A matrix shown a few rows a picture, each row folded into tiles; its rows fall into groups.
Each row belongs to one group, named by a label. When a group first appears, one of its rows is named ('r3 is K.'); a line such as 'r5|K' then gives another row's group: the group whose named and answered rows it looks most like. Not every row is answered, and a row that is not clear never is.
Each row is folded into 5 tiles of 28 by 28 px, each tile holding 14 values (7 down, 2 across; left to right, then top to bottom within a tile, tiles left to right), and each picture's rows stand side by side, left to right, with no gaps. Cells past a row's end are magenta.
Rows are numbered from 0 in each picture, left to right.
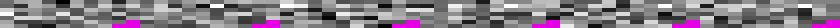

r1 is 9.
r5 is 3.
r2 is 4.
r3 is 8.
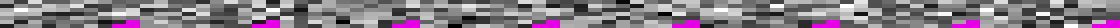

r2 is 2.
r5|9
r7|8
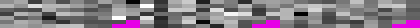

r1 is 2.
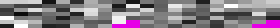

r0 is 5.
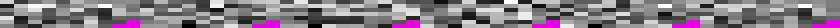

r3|2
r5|3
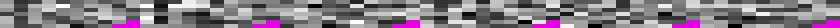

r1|2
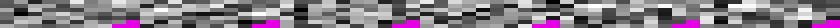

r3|5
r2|2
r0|8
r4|3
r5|2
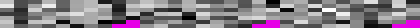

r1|4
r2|4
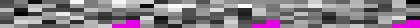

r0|8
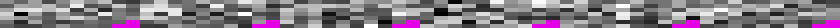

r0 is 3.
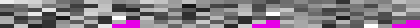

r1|5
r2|8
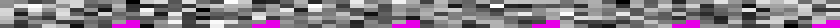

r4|8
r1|5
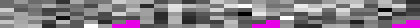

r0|8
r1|3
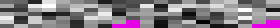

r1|2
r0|2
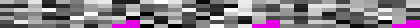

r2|2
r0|5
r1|5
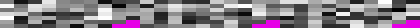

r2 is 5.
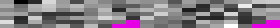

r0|2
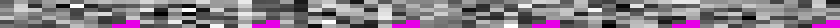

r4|9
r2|2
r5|4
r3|9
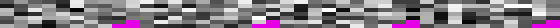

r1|5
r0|8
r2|5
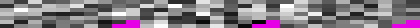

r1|4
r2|9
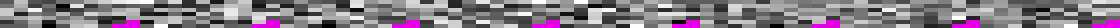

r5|2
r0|9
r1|5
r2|8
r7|9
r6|4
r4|5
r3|9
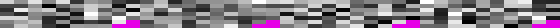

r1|9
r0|5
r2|5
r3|5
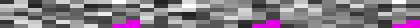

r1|2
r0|9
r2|9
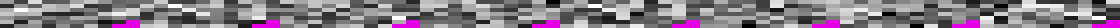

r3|4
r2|5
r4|4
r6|3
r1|4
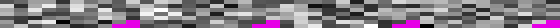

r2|9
